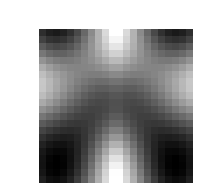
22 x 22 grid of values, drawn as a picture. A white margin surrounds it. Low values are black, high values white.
Lone odd cells: none. Mirror symmetry: left to right. Stripes: none. Roughest part: bottom middle.
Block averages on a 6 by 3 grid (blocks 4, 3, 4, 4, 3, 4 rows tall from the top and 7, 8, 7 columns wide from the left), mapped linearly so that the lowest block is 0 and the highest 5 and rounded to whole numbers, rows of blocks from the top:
252 / 444 / 424 / 222 / 030 / 050
